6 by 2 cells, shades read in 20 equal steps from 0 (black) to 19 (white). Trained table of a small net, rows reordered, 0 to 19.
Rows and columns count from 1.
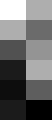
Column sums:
43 52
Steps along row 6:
down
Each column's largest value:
19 13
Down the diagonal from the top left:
19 8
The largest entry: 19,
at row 1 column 1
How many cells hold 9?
0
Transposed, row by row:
19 13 6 2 1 2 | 13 8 11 13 7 0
